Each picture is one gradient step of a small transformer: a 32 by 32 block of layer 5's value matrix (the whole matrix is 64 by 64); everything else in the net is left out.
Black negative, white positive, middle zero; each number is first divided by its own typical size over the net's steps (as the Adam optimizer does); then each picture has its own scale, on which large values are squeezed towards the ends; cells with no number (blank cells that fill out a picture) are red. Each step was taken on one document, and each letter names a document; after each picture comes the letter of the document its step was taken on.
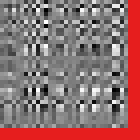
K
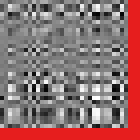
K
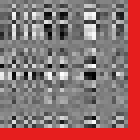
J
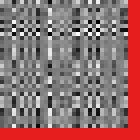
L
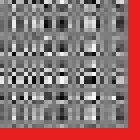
J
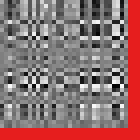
K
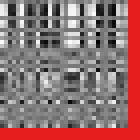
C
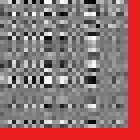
J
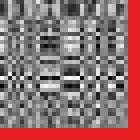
C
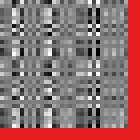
L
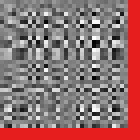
K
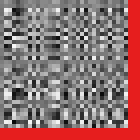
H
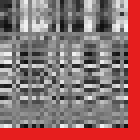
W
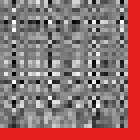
L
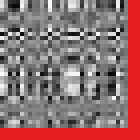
C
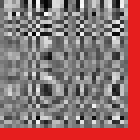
K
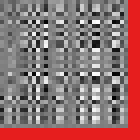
K
